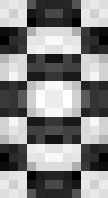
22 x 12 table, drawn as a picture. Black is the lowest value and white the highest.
The ninth with the highest average is the centre. On average the colour sits 50% of the way up the scale. It mirrors both left to right and top to bottom. The values fall into two levels.
